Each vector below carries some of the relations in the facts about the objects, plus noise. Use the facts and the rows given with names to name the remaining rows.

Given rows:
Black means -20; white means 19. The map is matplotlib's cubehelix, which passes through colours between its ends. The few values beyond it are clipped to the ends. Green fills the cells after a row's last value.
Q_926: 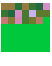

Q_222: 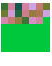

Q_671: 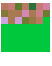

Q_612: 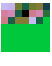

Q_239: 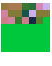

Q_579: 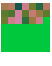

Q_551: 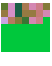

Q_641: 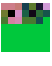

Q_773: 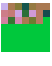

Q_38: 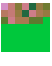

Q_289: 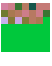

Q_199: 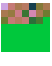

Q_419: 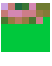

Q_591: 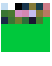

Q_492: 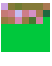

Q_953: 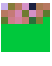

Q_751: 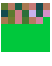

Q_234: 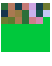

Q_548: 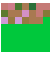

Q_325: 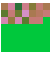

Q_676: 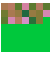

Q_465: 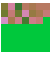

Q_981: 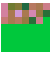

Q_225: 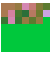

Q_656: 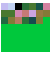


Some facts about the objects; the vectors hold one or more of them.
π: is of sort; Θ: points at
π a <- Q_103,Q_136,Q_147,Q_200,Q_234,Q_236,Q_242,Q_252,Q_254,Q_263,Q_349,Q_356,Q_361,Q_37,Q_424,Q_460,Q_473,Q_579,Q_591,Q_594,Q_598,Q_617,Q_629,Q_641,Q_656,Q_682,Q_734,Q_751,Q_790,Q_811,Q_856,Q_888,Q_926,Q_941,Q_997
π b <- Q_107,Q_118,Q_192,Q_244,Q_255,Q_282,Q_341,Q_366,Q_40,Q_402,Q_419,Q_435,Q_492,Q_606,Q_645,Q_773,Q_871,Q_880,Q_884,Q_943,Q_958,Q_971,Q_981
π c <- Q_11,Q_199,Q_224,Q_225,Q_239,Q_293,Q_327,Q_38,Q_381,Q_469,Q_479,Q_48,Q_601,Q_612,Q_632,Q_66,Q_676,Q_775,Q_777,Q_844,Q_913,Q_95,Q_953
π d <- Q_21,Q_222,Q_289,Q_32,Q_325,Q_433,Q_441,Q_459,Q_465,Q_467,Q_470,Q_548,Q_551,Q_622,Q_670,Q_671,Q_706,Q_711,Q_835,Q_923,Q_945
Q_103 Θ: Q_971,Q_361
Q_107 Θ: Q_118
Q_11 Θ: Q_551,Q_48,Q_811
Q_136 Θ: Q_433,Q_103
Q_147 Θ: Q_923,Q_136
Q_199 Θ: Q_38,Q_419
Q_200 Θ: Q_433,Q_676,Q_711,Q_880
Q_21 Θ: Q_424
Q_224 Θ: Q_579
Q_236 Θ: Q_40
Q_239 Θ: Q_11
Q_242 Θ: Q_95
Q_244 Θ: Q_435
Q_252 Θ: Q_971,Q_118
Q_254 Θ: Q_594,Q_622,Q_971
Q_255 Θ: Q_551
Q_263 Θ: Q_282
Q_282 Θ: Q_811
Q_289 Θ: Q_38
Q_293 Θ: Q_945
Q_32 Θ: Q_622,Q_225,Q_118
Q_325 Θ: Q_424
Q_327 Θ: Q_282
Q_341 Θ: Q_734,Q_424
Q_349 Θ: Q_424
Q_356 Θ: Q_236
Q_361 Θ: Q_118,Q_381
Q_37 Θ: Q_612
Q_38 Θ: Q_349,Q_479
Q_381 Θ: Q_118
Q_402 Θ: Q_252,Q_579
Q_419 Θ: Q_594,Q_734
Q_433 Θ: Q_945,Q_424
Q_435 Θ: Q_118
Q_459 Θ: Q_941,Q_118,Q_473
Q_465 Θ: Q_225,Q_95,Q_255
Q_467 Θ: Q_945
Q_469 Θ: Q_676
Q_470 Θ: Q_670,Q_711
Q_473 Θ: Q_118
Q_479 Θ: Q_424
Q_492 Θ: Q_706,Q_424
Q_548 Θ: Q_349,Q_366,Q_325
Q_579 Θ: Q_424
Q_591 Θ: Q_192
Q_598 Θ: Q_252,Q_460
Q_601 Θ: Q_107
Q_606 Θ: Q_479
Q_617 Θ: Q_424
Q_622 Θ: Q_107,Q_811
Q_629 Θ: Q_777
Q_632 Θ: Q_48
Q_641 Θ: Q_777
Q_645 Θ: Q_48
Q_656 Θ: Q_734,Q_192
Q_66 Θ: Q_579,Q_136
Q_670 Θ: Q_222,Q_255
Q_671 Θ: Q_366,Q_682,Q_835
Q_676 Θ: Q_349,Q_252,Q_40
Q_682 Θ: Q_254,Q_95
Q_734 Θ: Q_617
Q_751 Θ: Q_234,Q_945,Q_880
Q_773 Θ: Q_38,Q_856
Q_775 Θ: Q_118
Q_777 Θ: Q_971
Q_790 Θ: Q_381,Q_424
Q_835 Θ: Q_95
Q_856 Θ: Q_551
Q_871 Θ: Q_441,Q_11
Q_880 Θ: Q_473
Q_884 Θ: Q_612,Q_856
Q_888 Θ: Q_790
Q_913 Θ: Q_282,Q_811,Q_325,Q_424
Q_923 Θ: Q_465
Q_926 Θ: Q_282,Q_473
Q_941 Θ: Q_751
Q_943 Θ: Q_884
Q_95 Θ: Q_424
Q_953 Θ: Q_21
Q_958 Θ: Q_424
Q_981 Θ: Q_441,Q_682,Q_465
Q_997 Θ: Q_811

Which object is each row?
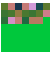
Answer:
Q_460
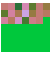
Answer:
Q_21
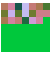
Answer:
Q_706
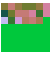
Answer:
Q_459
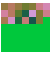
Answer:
Q_11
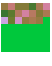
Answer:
Q_32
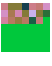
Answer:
Q_871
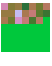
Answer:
Q_402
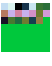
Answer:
Q_192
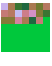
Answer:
Q_341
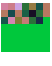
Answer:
Q_777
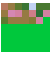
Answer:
Q_118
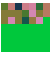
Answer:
Q_811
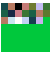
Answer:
Q_356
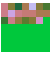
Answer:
Q_366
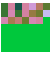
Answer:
Q_711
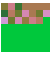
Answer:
Q_433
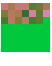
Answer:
Q_381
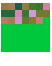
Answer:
Q_200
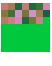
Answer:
Q_242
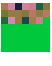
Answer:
Q_594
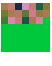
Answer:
Q_424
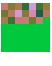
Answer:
Q_435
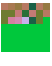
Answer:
Q_469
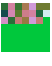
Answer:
Q_945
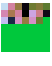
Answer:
Q_943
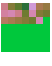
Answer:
Q_255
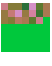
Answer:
Q_107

